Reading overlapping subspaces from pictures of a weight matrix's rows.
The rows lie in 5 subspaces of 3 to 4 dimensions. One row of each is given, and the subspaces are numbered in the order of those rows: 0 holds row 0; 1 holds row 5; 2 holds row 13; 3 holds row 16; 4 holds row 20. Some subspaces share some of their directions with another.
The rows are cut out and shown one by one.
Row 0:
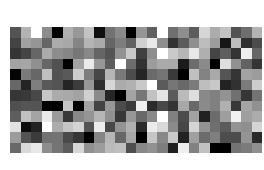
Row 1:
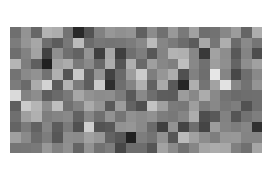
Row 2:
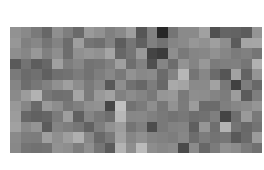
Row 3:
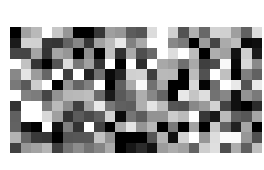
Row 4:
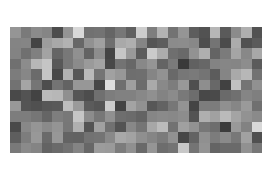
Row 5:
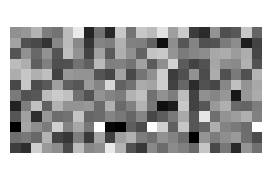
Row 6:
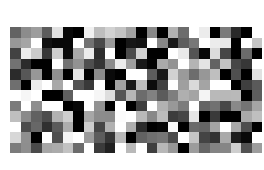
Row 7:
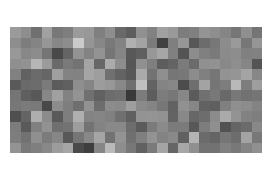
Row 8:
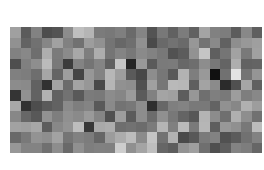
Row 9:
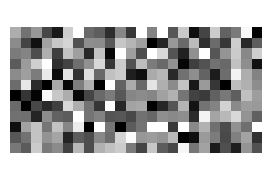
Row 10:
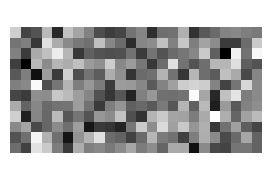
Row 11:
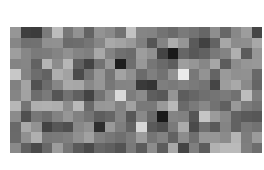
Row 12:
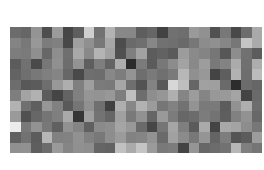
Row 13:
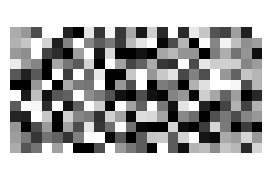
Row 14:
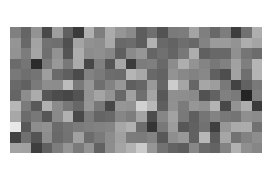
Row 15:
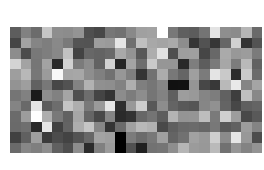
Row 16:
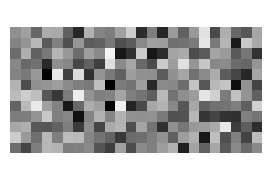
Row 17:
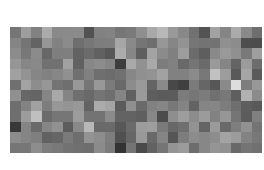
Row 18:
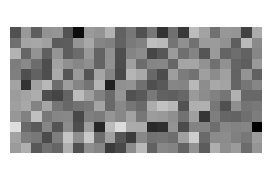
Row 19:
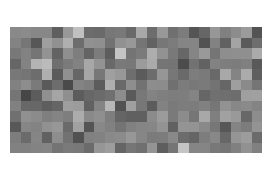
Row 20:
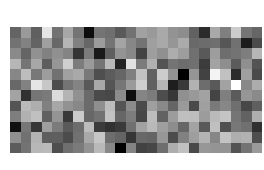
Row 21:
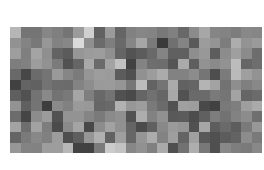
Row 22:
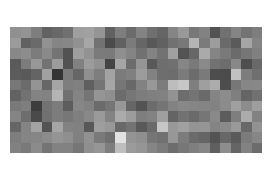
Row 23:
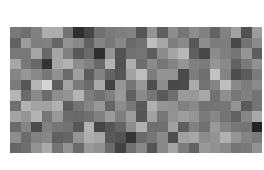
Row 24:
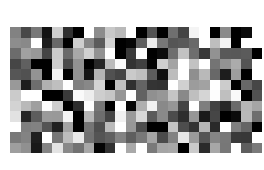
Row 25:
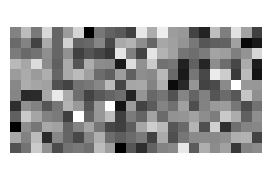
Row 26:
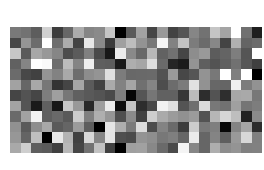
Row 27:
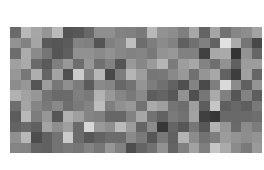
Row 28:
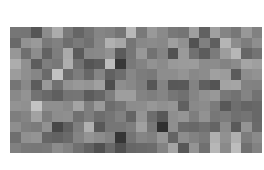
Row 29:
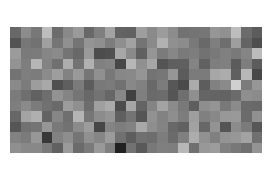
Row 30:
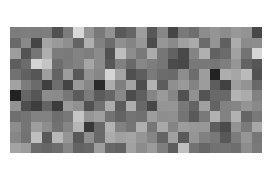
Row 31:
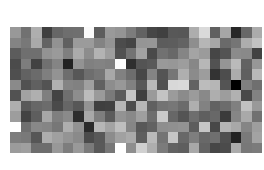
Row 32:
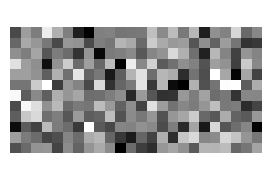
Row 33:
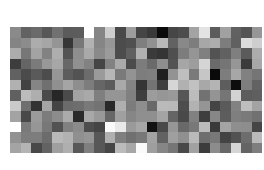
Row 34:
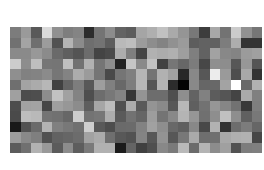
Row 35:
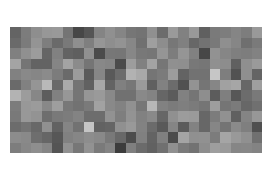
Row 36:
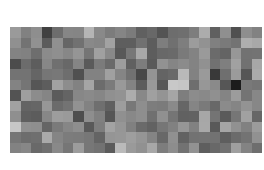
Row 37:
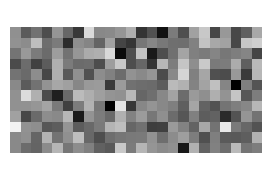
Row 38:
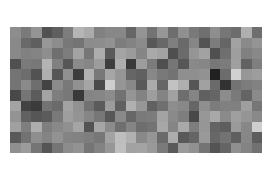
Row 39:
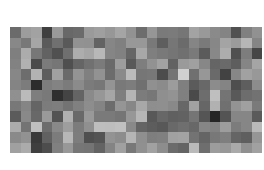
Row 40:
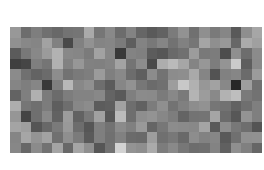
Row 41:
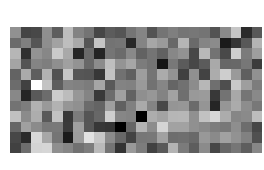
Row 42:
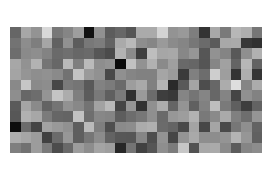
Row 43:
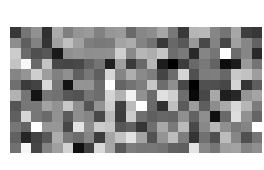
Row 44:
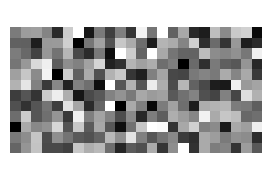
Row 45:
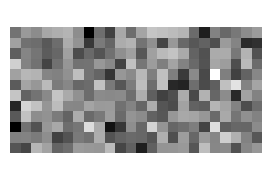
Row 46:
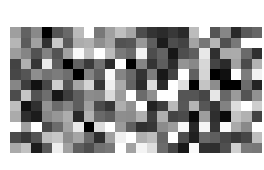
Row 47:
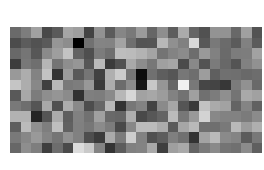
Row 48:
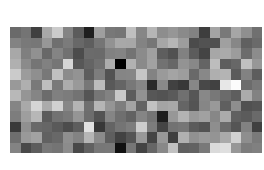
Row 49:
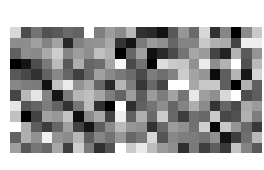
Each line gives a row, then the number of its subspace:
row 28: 0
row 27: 4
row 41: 4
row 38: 3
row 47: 2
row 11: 0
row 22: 0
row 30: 1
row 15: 0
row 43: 4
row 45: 1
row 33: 1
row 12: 3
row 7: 2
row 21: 2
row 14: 3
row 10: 4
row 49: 4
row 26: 1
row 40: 4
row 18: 1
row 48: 0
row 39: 4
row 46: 4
